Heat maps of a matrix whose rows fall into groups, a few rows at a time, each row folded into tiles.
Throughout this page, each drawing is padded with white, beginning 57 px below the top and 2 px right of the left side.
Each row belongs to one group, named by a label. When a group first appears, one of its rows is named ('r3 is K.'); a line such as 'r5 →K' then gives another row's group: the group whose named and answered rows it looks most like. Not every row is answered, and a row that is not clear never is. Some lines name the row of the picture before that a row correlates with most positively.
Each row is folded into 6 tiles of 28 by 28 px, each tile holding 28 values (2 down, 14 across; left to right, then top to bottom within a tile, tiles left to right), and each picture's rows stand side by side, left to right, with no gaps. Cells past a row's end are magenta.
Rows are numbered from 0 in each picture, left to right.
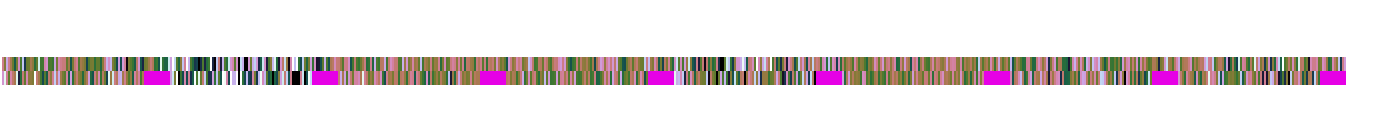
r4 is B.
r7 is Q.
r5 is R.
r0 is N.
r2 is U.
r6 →Q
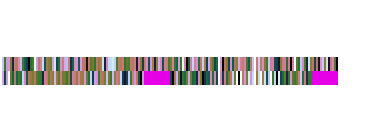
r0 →R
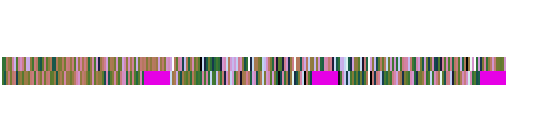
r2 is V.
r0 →Q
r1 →B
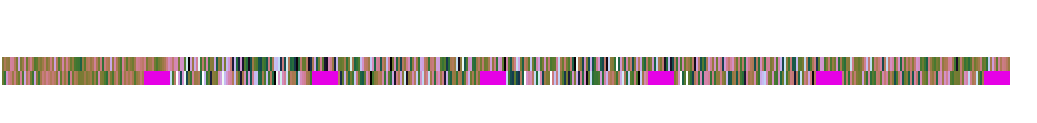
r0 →N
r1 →N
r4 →R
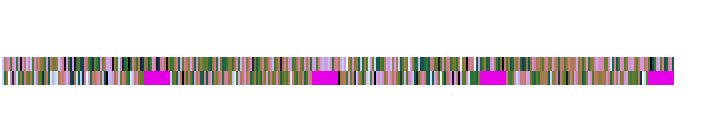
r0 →N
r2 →V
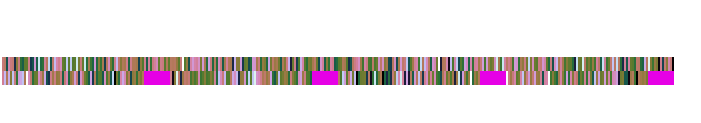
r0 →U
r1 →N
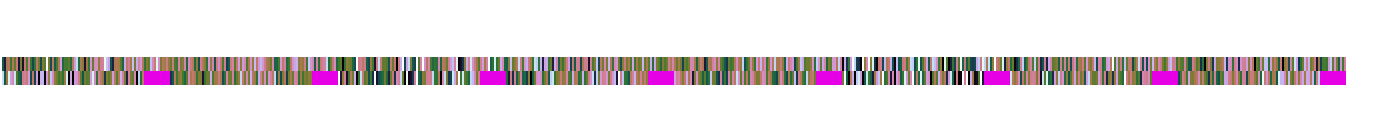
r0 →R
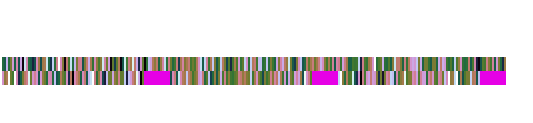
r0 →R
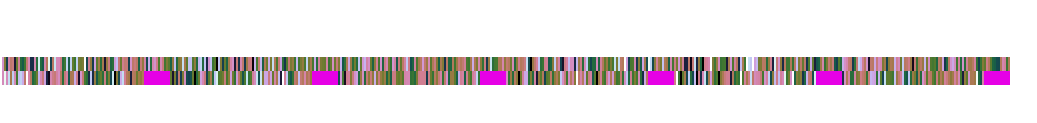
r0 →U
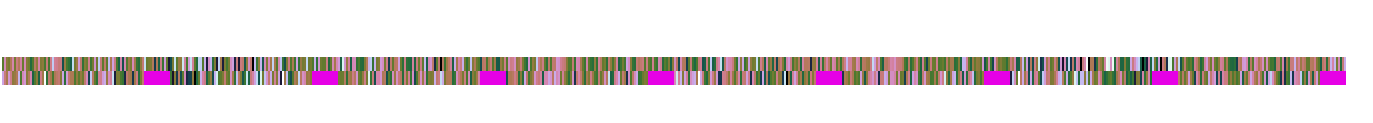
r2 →V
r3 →V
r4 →U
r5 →V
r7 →Q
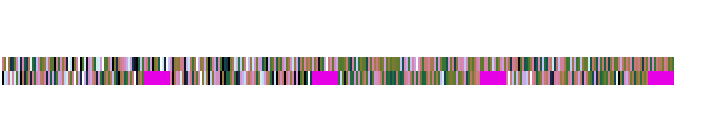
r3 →U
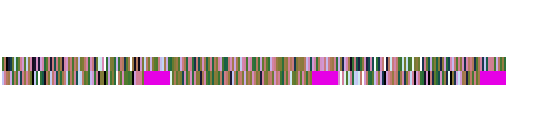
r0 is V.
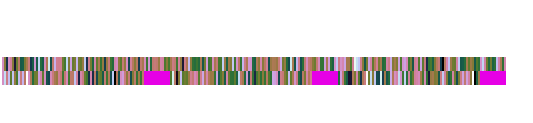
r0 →U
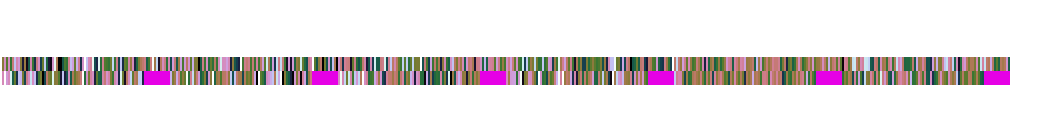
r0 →B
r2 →U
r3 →N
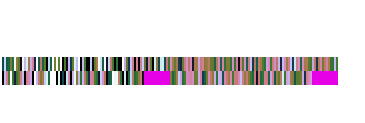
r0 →V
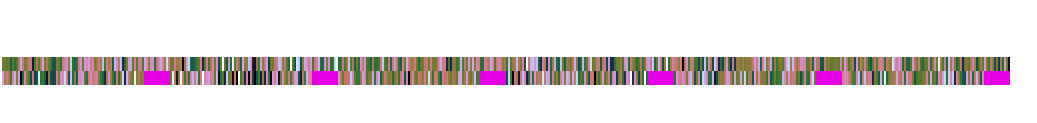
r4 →B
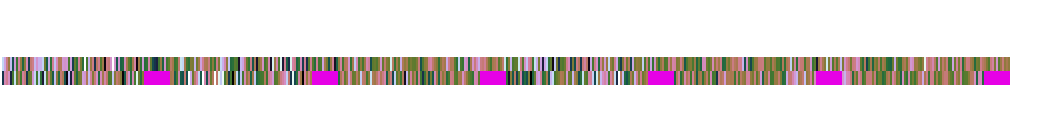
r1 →V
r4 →Q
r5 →B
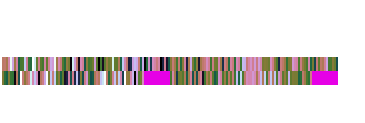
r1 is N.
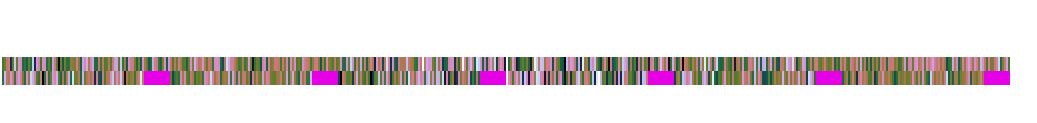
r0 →B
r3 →Q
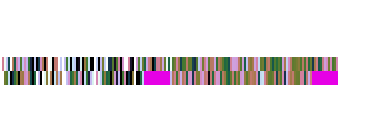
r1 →Q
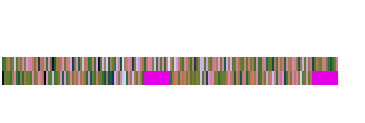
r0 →Q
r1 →V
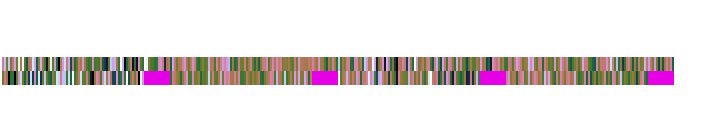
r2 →Q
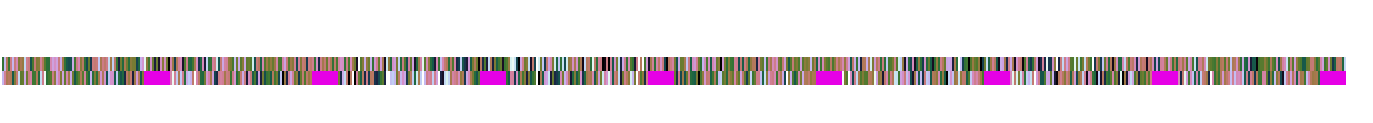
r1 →U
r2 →N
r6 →U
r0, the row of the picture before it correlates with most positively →3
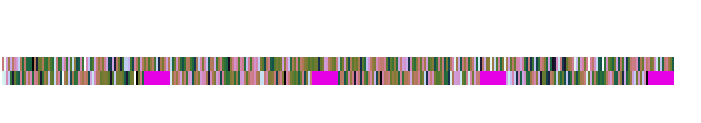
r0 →B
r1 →Q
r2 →Q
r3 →B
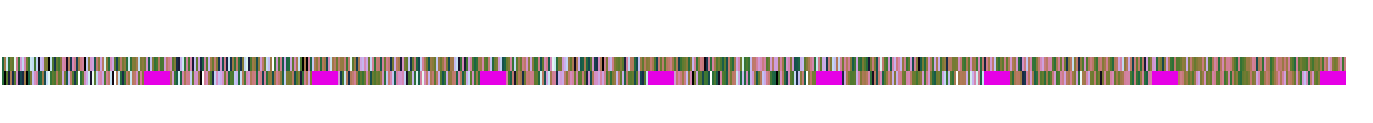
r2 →N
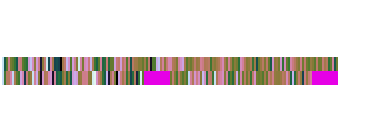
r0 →Q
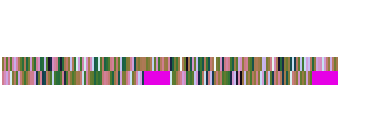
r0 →B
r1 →R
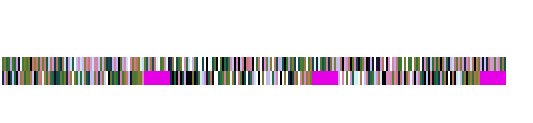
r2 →U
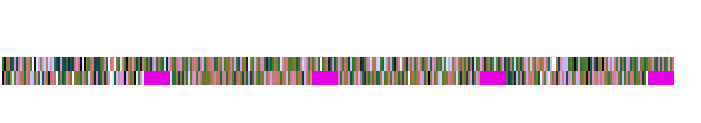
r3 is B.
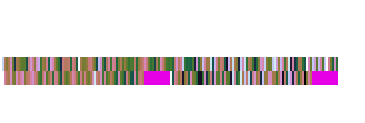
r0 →Q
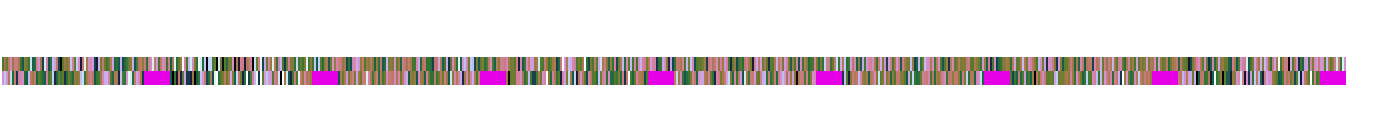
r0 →B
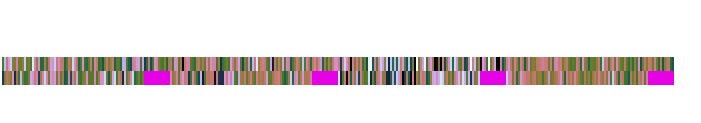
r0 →V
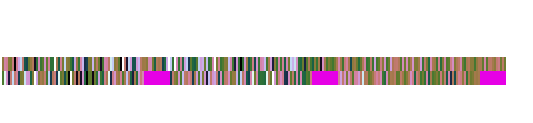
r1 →V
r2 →U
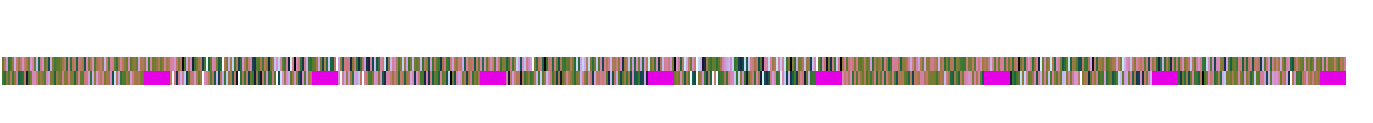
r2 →U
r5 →B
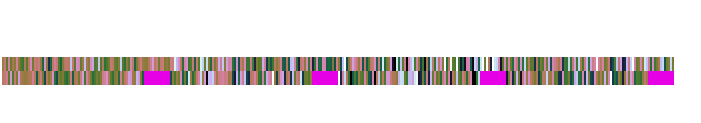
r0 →B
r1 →V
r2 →R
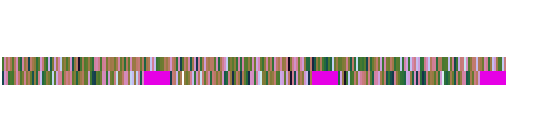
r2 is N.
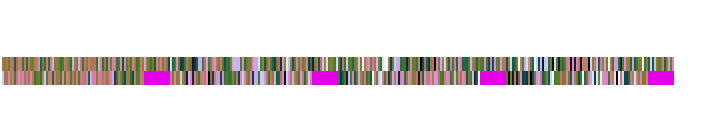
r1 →Q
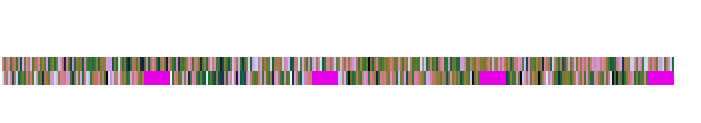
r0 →N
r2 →B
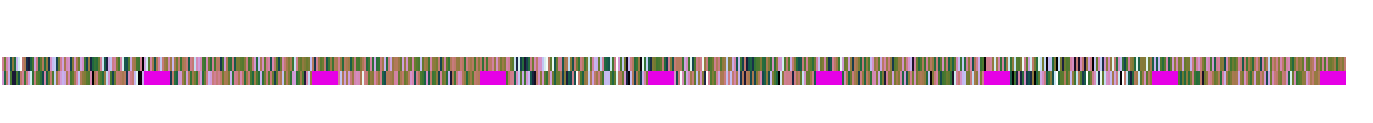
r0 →R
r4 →N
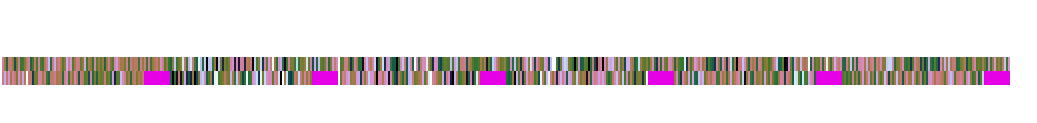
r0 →U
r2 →Q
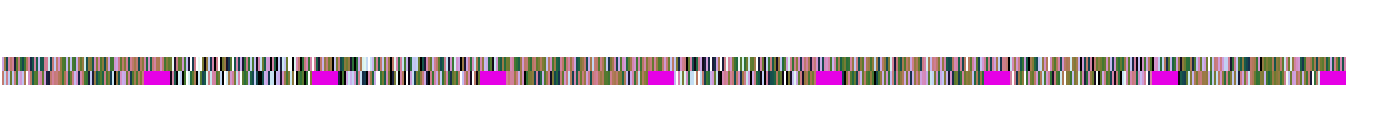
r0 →U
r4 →U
